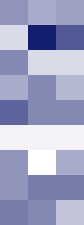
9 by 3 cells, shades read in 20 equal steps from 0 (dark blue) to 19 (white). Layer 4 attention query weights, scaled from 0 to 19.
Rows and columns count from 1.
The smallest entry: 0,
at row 2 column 2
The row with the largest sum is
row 6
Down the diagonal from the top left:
10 0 16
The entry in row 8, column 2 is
8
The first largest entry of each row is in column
2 1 2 3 2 1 2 1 3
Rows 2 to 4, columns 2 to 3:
0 5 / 16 16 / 9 13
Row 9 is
8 9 14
